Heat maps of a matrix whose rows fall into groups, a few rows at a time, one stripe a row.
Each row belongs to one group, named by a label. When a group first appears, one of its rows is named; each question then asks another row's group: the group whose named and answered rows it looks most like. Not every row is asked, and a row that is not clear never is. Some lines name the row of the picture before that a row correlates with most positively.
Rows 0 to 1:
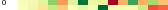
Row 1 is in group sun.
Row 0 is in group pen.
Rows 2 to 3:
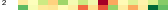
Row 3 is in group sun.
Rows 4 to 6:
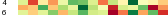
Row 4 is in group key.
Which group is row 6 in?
pen
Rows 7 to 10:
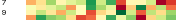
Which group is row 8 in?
pen
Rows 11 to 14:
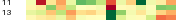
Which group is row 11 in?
key
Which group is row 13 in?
sun
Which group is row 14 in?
sun
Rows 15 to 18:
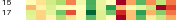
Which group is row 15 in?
pen
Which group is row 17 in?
pen
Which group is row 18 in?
pen
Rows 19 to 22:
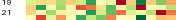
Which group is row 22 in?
key
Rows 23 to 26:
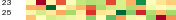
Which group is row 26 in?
sun
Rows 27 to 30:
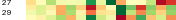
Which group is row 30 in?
pen
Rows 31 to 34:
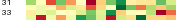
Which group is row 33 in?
sun
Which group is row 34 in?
key
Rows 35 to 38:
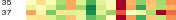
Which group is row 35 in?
pen
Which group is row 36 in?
pen
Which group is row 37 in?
sun
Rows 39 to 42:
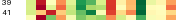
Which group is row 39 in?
key
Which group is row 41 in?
key
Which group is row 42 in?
key
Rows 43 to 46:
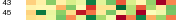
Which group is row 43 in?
sun
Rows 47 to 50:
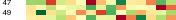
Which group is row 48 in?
sun
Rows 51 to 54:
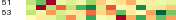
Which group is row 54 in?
pen
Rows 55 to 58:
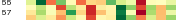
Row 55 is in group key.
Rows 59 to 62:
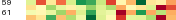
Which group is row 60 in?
sun
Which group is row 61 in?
pen
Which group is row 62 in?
sun
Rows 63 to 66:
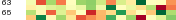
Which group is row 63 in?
key
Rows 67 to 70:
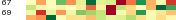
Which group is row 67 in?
pen
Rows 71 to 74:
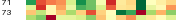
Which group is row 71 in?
key
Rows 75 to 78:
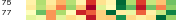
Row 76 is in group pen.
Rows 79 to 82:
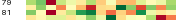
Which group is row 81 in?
key
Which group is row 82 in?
sun
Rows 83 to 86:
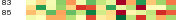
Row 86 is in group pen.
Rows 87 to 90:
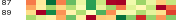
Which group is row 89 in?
key
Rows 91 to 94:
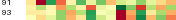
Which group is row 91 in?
key
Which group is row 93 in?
pen
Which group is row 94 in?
pen
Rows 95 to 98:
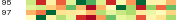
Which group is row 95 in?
key
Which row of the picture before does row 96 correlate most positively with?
92
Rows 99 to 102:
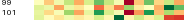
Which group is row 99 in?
pen
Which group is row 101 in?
pen
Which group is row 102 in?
sun
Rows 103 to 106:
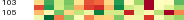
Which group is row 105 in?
sun
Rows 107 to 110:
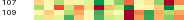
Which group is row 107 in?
sun
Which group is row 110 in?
pen
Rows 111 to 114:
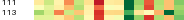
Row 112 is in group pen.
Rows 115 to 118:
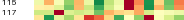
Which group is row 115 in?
pen
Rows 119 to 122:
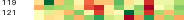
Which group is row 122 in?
pen
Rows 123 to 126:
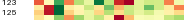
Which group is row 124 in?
key
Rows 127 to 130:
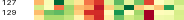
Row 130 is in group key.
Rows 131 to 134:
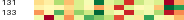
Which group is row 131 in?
sun
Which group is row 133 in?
sun
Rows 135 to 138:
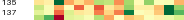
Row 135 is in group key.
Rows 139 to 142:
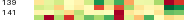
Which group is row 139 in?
sun
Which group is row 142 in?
key
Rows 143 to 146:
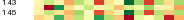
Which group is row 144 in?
key
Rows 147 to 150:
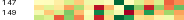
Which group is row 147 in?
sun
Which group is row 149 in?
pen
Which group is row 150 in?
sun
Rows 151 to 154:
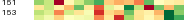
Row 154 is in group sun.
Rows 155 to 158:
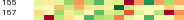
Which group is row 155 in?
pen
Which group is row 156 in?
sun
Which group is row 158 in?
key
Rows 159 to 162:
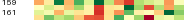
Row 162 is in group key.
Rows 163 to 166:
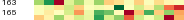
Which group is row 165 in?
pen
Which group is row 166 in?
sun
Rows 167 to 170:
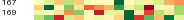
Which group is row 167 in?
sun
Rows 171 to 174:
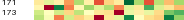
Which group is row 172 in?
key
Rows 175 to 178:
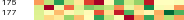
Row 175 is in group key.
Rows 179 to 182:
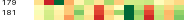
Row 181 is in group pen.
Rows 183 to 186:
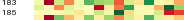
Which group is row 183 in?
key
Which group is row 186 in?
key
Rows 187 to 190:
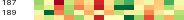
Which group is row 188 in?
sun
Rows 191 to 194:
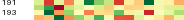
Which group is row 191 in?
key
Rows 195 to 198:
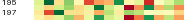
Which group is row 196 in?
pen
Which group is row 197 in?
key
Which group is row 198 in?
pen
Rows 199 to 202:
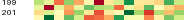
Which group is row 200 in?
key
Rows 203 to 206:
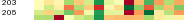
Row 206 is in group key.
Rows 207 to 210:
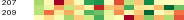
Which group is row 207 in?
key
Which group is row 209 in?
key
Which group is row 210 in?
pen
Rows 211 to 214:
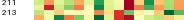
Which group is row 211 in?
pen
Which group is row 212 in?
pen
